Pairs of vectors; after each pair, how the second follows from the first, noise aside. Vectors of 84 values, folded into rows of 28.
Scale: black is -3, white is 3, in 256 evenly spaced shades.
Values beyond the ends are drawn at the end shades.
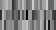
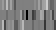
partly zeroed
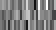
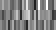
copied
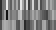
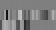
partly zeroed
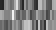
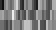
copied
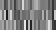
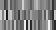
copied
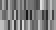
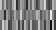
shuffled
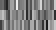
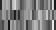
shuffled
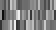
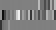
partly zeroed
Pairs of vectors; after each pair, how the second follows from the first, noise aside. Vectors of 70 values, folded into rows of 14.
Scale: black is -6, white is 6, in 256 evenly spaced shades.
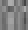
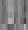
wrapped around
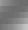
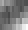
scaled up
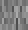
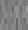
shrunk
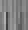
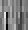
scaled up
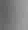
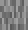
shuffled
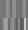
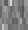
shuffled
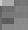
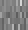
shuffled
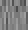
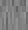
shrunk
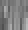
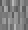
shuffled
